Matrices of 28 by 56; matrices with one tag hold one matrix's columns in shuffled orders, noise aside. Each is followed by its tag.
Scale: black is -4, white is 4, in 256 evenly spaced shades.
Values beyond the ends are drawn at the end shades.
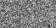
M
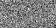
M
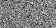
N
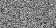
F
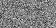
F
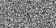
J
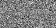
N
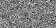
N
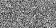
J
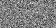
N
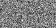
J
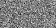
J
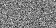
F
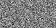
F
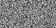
N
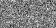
M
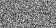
J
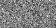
M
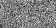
M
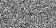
J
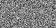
N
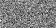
J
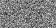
J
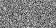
J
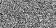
J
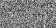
M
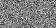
N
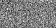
M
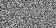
N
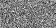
J
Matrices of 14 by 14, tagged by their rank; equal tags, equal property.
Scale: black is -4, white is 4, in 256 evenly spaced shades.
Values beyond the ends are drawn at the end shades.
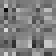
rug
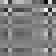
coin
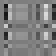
coin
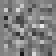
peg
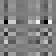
coin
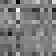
rug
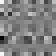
rug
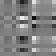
coin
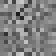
peg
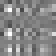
rug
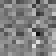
peg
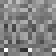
peg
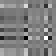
coin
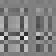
coin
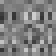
rug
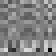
rug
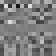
peg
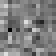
peg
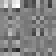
rug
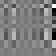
coin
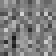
peg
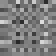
rug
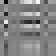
coin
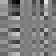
coin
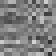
peg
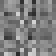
rug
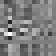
peg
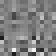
rug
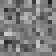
peg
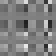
coin
